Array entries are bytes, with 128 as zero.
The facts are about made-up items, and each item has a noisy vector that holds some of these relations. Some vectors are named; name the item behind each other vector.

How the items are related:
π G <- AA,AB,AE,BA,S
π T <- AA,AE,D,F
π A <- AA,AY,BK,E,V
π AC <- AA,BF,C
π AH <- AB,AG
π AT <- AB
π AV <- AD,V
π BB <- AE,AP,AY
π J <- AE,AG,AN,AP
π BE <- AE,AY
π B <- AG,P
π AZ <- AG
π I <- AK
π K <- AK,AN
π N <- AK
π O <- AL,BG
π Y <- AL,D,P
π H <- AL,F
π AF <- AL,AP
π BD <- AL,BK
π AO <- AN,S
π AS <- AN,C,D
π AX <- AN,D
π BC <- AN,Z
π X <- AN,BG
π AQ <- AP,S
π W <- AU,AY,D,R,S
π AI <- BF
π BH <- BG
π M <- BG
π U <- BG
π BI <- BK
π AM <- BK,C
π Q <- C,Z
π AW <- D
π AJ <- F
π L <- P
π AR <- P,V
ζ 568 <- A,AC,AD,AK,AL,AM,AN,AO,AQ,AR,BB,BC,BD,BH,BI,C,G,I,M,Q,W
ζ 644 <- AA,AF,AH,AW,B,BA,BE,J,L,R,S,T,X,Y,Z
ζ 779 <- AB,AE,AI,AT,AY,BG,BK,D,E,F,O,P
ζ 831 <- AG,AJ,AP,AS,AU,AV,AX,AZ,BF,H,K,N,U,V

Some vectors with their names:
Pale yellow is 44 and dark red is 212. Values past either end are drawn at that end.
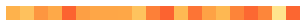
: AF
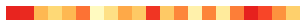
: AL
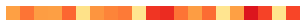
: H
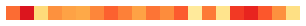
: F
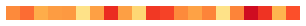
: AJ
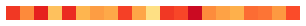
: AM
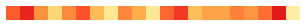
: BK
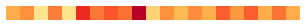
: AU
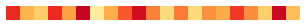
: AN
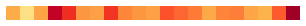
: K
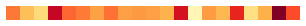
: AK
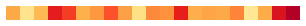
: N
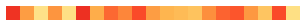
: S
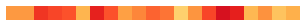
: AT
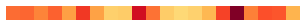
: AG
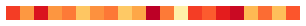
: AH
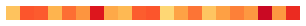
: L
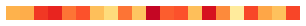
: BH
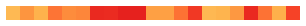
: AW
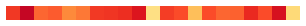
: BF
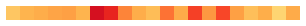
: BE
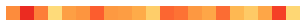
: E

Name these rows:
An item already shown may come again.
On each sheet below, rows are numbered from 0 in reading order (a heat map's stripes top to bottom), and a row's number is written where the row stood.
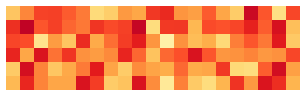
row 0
O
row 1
BF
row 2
D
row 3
Q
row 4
AD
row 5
P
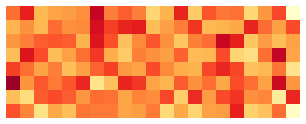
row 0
AA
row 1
AW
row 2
AT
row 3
AD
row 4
BA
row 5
Z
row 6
J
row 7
AE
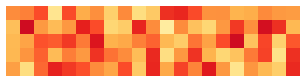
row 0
BI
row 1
P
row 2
AZ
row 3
Y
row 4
X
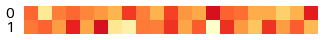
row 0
AO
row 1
BG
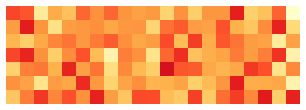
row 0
AE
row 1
E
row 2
AQ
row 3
BK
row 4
BD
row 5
AP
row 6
B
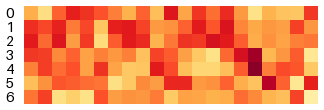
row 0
X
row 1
AI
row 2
AC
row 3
AB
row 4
AG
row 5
O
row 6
AY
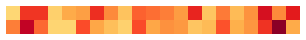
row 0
AR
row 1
V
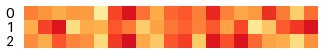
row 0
T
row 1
AV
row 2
G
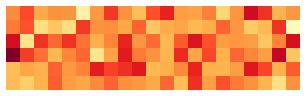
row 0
AJ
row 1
AY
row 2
BC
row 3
C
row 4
AW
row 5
AQ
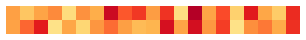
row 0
W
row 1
A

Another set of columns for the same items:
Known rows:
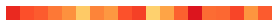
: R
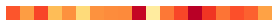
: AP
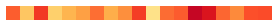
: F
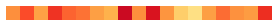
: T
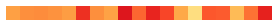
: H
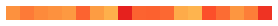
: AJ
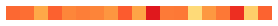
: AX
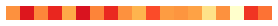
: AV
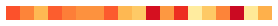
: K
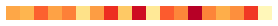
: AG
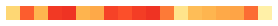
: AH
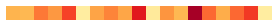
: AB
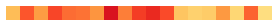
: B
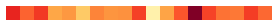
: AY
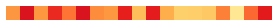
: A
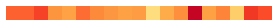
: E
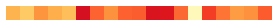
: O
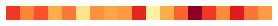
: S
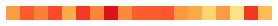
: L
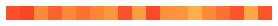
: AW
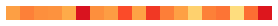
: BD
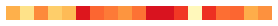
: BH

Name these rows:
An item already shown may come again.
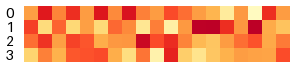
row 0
AR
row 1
AN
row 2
AQ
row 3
AC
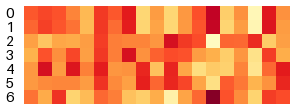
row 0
AD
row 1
AD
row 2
X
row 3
L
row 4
A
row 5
H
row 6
BK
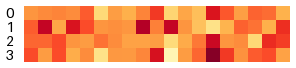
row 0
BA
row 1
W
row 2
E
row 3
AE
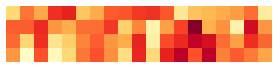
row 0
AH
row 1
V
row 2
AL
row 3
BG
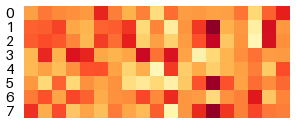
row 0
BI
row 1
V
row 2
AD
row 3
G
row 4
Q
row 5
C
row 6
AO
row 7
D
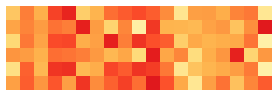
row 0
AT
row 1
AM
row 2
AZ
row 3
BC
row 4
AH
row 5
Y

